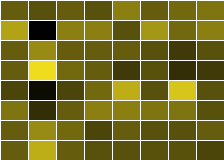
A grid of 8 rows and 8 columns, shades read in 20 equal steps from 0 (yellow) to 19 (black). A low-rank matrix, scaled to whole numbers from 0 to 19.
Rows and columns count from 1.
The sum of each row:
84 76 89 87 84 81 87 87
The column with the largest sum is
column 8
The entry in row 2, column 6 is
6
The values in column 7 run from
2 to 15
